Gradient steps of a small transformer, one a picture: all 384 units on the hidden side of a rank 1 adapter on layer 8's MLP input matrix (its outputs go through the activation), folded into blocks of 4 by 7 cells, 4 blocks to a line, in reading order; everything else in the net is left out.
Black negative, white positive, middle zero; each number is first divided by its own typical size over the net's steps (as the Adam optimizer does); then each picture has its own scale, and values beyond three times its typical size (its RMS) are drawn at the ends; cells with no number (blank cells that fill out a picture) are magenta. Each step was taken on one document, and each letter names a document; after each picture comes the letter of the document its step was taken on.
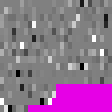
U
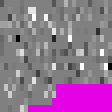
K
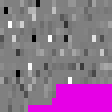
K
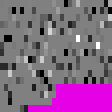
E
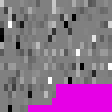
K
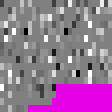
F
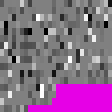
F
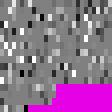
F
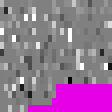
K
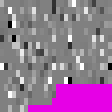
K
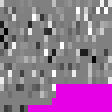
F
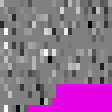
U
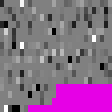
U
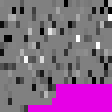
E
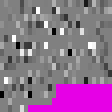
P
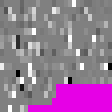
K
